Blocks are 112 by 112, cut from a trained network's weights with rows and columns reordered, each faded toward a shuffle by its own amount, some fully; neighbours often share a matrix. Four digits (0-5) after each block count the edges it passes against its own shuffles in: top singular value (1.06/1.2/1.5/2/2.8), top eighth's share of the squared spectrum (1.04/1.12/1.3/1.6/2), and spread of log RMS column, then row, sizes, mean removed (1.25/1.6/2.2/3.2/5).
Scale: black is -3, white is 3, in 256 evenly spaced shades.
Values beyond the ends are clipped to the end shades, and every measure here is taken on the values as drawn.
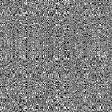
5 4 3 3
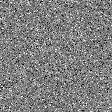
0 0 0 0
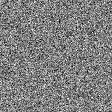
1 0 0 0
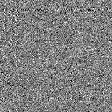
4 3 1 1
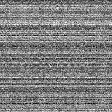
5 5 2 4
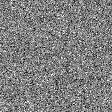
1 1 0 0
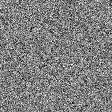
1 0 0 0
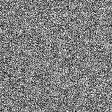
1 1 0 0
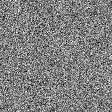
1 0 0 0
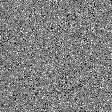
1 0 0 0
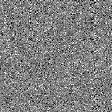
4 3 2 2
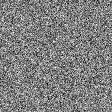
0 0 0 0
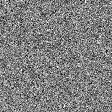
1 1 0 0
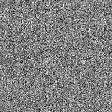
3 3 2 1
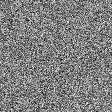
0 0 0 0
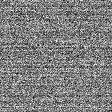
3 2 0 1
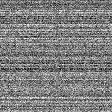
5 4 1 3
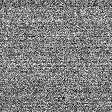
3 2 0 1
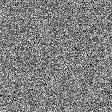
0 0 0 0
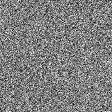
2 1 0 0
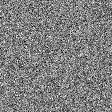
0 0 0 0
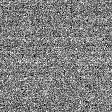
2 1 0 0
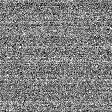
3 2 0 0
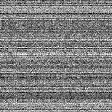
5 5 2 4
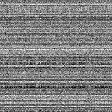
5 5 2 4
